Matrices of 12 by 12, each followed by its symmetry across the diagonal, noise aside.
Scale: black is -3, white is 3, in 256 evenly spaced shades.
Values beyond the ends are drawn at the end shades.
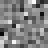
antisymmetric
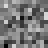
neither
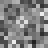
symmetric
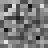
symmetric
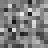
antisymmetric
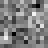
antisymmetric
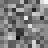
neither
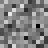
symmetric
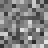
symmetric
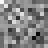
symmetric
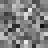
antisymmetric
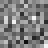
neither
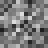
symmetric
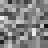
neither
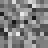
antisymmetric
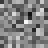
neither
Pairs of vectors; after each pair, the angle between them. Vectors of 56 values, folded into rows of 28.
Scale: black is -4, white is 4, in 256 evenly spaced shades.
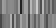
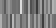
nearly opposite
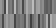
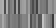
orthogonal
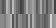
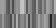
nearly opposite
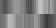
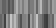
partly aligned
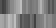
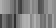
nearly opposite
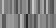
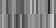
orthogonal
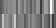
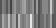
partly aligned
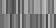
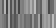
partly aligned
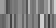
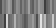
orthogonal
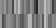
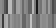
partly aligned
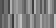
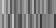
nearly opposite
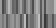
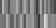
nearly opposite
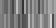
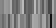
partly opposed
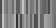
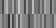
partly opposed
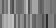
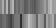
partly opposed
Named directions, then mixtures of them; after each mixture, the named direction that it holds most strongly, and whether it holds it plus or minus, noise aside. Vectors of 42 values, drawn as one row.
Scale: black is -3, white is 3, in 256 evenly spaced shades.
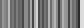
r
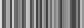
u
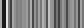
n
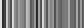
u, plus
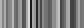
u, plus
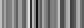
u, plus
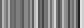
r, plus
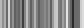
u, plus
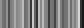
r, minus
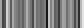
n, plus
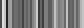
n, minus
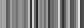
r, minus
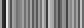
n, plus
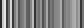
u, minus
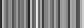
r, plus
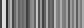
n, minus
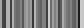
r, plus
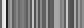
n, minus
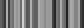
n, plus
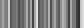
r, plus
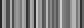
u, minus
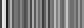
n, minus
